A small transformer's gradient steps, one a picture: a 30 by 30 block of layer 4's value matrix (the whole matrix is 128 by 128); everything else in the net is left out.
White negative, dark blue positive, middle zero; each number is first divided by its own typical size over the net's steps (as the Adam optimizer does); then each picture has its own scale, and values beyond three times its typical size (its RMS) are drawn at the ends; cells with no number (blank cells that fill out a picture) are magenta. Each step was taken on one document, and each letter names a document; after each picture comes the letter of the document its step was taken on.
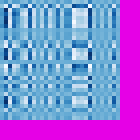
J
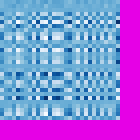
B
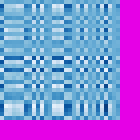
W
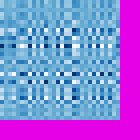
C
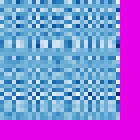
B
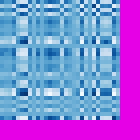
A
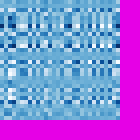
C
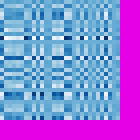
W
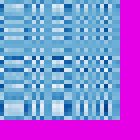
W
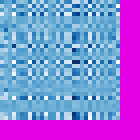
C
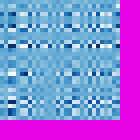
C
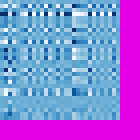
J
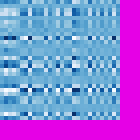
C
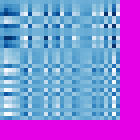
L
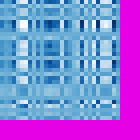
A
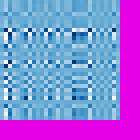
J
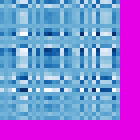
A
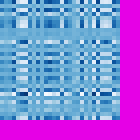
A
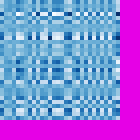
B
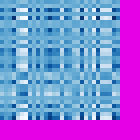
A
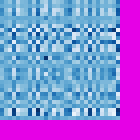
B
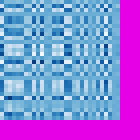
W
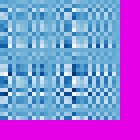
W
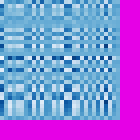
W
